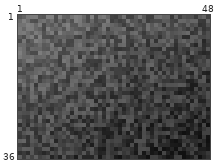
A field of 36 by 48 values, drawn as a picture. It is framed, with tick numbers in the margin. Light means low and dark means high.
Mirror symmetry: none. Average level on the scale: 70%. Slope: up to the bottom right. Ninth with the lowest average: top left. Ninth with the highest average: bottom right.
